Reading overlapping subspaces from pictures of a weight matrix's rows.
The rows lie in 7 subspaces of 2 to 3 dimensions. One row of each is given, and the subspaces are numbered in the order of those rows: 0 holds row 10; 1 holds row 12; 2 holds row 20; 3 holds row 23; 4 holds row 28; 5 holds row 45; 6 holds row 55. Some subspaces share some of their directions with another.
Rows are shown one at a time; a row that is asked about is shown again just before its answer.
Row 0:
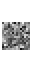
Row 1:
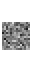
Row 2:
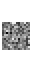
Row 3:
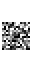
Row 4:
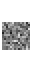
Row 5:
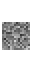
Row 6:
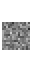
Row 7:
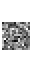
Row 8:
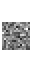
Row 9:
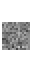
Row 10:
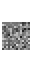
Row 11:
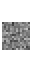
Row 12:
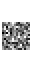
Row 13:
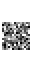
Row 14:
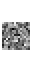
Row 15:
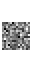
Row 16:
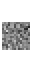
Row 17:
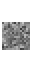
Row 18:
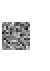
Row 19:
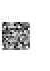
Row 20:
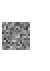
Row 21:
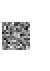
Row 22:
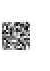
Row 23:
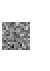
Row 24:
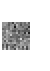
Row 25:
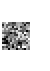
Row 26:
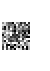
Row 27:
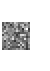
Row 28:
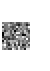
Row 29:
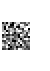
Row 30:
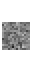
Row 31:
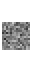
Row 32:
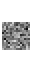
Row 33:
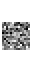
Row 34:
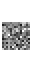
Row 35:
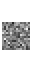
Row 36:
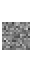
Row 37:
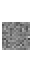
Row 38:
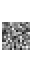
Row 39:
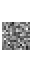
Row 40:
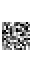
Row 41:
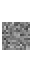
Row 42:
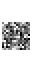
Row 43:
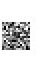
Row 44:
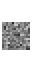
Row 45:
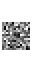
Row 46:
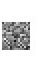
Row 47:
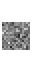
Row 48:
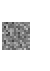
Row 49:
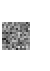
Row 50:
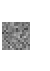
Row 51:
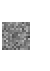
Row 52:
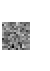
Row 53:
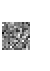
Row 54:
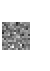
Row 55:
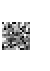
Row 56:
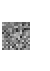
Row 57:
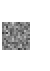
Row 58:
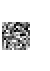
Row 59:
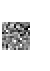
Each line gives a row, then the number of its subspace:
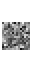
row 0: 6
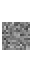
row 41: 5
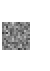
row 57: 1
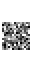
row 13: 4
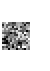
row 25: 3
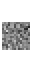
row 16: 4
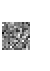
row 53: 0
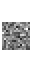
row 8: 4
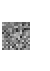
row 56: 0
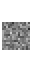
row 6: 0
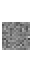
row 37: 0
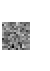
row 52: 3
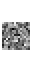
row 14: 5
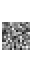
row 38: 2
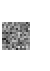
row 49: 3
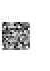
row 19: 6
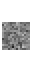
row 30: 3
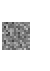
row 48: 1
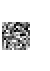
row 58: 4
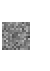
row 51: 0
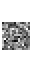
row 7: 5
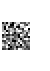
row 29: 4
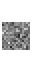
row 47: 0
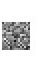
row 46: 1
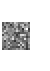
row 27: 1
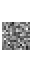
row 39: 2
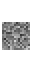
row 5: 1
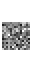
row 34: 0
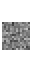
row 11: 3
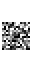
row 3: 2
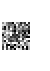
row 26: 4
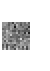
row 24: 4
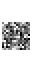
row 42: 6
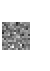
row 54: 3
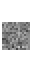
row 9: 3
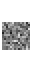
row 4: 0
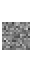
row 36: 2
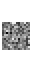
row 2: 1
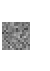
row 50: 0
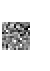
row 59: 4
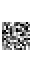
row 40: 2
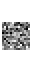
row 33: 6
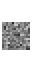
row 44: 5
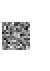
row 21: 5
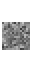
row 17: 6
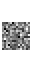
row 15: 6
